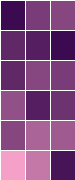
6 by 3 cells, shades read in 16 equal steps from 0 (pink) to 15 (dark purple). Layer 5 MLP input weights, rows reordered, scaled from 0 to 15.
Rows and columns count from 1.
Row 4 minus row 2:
-4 0 -4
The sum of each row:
34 40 31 32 22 18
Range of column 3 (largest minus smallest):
8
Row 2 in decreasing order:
15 13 12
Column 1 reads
15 12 12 8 9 0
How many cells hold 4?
1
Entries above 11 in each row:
1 3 1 1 0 1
